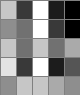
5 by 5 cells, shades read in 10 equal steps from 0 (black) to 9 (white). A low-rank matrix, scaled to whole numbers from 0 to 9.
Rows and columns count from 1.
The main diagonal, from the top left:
7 4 7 1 5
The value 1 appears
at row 1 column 4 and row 4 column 4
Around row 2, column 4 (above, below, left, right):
1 4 9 0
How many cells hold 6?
2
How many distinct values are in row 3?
3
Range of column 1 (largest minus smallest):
3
